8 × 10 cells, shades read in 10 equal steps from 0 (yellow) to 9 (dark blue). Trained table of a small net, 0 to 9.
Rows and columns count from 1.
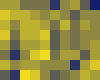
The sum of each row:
51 33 32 34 39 38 36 39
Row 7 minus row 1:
-1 1 -2 -2 -1 -4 0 5 -3 -8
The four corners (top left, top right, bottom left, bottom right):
3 9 6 3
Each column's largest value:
6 8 5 5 5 8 5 8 6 9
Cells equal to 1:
6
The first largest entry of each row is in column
10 8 6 6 2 2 8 2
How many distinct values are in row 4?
5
